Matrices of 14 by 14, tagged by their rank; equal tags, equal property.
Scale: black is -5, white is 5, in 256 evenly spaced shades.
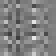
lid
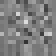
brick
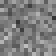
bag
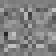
brick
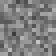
bag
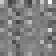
brick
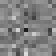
brick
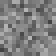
bag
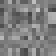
brick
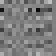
lid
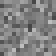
bag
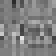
brick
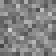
bag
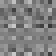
lid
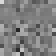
brick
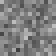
bag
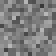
bag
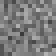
bag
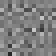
brick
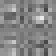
lid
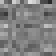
lid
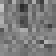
brick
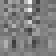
lid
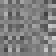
lid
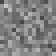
bag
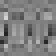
lid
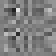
lid
